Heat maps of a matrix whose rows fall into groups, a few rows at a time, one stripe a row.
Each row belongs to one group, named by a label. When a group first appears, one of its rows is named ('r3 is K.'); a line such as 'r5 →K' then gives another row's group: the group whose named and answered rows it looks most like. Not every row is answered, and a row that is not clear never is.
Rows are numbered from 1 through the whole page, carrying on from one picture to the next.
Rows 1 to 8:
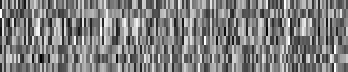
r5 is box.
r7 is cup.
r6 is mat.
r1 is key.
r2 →mat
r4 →key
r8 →mat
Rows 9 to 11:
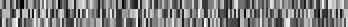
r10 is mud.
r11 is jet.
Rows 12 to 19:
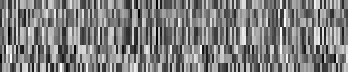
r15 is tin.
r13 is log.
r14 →key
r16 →tin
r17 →cup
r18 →mat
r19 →mud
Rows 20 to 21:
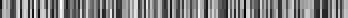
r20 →mud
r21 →mud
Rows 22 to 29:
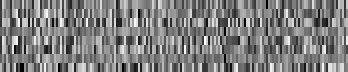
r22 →jet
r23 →log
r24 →mud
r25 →log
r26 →jet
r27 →jet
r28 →log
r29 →cup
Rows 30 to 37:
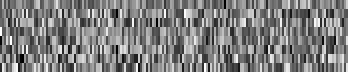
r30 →key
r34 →mat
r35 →box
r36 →cup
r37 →jet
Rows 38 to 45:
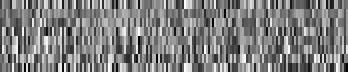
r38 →box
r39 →log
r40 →mat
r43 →jet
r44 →tin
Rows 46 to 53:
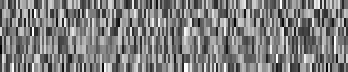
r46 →tin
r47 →mud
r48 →log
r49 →box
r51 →cup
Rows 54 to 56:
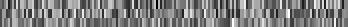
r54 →tin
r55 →box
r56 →cup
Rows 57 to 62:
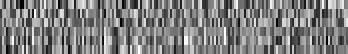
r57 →cup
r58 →mud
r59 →key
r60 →box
